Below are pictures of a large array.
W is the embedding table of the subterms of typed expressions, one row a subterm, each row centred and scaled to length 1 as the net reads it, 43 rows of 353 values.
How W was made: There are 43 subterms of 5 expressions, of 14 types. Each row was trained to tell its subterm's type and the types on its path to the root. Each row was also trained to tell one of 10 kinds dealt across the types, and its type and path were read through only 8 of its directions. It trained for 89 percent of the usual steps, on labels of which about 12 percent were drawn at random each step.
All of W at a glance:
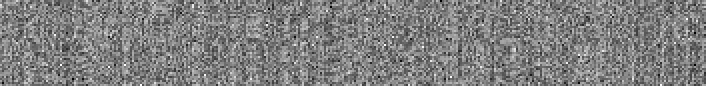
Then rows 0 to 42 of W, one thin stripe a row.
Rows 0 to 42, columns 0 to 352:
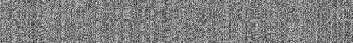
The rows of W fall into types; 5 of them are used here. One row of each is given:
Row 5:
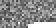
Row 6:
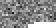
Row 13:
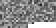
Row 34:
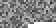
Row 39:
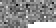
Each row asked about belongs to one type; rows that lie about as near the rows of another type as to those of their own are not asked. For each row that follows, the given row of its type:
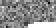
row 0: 5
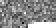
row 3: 6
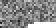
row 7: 39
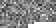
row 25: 13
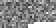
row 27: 5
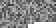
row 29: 13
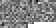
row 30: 13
